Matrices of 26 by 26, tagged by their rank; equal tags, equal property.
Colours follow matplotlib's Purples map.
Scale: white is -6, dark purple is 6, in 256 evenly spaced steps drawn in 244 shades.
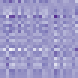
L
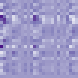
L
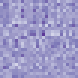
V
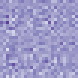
V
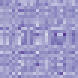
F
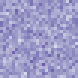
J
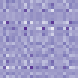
L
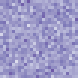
J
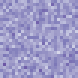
J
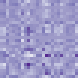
F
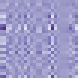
L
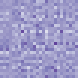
V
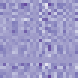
F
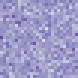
J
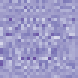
V
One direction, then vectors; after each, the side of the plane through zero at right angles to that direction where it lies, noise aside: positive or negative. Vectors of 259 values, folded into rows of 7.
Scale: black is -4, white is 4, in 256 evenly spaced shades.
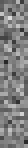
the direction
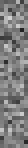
positive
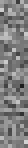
negative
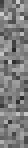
positive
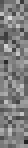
positive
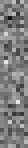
negative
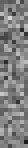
positive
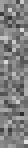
negative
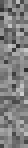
positive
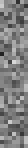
negative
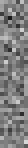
negative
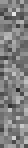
negative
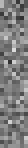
negative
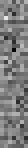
positive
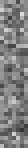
negative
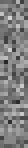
positive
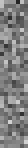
negative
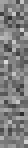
negative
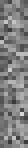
positive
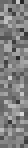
positive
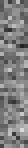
positive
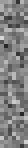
negative
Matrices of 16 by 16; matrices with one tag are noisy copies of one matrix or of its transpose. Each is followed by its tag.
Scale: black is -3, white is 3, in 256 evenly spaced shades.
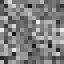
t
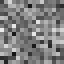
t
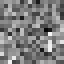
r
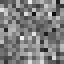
t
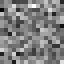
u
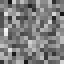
u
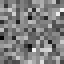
r
